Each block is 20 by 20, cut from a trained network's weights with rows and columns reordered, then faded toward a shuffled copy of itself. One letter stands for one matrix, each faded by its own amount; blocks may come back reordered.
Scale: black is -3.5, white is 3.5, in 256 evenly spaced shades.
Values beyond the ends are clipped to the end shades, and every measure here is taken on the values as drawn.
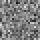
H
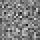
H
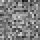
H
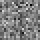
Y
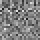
H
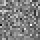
Y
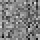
Y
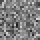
H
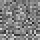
H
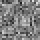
H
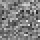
H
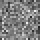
Y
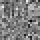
Y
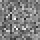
Y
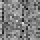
Y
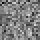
H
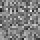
H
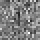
Y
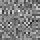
H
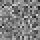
H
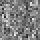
Y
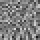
H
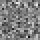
H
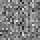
Y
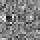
H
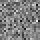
H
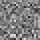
H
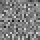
H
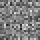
H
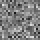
H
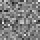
H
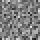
H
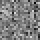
Y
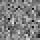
Y
